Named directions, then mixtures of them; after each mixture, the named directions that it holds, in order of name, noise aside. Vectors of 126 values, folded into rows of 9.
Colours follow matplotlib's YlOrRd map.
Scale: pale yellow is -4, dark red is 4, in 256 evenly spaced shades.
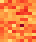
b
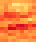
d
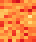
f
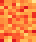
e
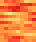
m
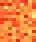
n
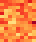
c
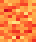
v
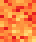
f, m, v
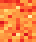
c, f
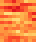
m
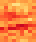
d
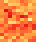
d, v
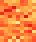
v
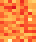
b, e, v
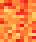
b, c, n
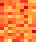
b, e, n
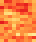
b, c, m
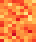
e, f, v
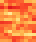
b, m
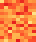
b, n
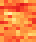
c, m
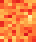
f, v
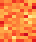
f, n, v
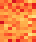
f, m, n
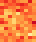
c, m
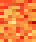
c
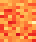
c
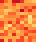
e, f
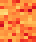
f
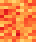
c, f, n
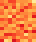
b, e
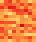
b, m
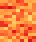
b, f, v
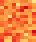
e
